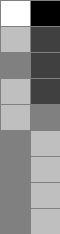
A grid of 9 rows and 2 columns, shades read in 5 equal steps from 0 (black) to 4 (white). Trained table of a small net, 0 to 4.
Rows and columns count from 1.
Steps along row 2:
down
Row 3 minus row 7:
0 -2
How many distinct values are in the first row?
2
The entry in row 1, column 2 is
0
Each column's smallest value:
2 0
